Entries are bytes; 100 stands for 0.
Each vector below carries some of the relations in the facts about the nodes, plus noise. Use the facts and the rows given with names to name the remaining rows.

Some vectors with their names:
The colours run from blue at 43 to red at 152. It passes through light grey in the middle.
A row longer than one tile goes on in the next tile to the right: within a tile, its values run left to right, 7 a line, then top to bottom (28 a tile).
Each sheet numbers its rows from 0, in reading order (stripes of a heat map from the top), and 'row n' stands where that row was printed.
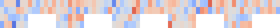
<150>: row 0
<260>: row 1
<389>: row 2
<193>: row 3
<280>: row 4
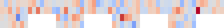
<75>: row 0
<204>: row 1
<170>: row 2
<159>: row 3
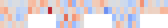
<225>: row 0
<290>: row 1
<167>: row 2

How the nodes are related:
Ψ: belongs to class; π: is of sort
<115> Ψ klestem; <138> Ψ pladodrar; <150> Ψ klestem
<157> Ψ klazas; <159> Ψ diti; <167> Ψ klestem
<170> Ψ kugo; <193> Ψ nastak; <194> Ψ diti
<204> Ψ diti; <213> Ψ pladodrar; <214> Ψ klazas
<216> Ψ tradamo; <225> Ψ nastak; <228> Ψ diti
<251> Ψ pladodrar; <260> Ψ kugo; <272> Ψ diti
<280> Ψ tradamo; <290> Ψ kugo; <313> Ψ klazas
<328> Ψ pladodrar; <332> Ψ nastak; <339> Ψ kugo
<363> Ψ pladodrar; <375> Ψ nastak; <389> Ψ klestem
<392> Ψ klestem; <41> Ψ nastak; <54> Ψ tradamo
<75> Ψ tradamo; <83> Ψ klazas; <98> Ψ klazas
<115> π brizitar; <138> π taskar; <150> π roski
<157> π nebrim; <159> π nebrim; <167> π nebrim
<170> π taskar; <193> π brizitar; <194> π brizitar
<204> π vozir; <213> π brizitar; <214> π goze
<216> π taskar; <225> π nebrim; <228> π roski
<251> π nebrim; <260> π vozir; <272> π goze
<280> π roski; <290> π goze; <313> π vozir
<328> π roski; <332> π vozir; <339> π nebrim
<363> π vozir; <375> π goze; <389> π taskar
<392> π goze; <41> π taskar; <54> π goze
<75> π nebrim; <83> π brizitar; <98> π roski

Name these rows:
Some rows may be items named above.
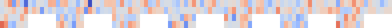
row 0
<194>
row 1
<115>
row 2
<280>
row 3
<392>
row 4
<204>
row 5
<167>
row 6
<138>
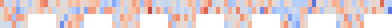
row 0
<375>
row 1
<332>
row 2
<216>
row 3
<41>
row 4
<214>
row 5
<115>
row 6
<54>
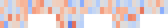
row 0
<41>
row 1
<228>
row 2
<272>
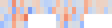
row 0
<260>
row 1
<339>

